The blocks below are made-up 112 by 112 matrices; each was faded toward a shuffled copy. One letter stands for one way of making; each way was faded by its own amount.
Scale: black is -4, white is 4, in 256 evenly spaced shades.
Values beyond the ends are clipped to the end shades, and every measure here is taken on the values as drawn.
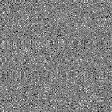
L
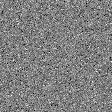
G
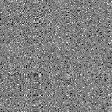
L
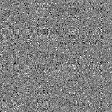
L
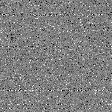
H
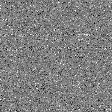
H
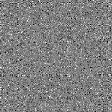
L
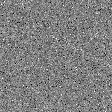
G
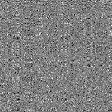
L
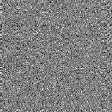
L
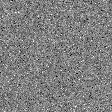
G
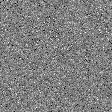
G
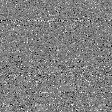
H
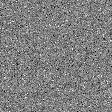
G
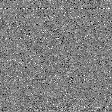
H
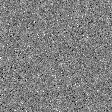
G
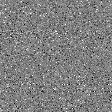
H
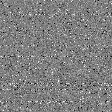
H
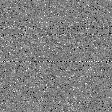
H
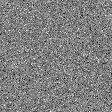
G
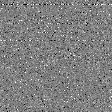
H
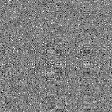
L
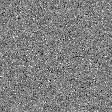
G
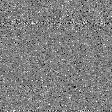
H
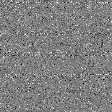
H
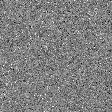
G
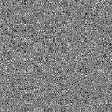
L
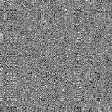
L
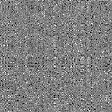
L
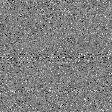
H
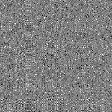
L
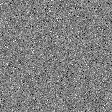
G
